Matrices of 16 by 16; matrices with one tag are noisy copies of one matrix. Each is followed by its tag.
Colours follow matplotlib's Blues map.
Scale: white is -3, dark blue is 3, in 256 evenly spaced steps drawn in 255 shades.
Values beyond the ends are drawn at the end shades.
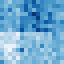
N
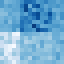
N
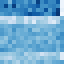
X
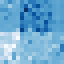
N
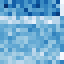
X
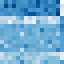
X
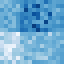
N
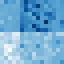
N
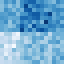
N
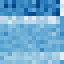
X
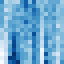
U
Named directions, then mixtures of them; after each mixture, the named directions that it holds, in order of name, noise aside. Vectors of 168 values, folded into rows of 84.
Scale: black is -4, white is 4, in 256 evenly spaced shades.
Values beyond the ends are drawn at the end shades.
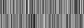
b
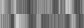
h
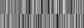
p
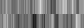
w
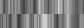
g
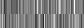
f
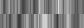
g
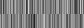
b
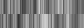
g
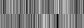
b, g, p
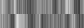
h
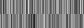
b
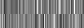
f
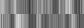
h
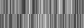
g, p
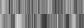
g, h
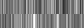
b, p, w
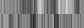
g, h, w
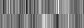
b, g, p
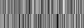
p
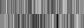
p, w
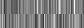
f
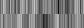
b, g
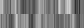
g, h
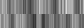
h, w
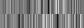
g, p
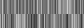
b, f, h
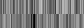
b, w
